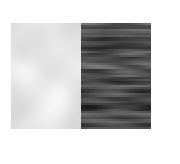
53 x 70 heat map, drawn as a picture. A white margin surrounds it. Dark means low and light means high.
It is made of 1 by 2 panels. Panel 1,1: very high, smooth, faint in contrast. Panel 1,2: low, streaked across.
